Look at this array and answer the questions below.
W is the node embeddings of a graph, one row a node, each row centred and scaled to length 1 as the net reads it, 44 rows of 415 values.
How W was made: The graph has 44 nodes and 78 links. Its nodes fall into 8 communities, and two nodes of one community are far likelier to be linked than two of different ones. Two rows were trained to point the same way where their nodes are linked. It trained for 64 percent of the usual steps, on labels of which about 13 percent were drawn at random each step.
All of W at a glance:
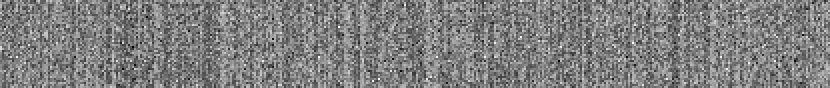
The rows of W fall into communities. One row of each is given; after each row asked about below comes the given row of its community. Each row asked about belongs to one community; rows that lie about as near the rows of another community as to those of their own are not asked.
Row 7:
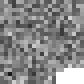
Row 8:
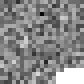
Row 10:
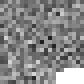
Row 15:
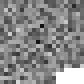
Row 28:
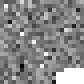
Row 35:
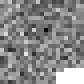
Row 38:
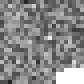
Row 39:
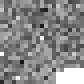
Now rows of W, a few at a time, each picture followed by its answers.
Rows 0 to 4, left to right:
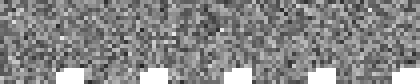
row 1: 7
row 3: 8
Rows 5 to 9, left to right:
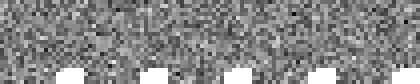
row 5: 10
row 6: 10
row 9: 8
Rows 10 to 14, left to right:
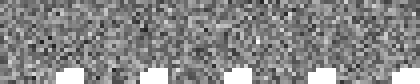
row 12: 28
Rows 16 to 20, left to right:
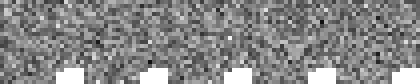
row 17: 28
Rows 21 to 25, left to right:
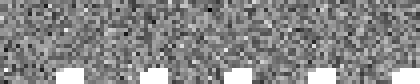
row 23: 10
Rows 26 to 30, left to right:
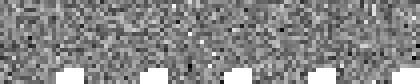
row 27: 28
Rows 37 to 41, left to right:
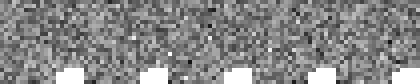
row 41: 38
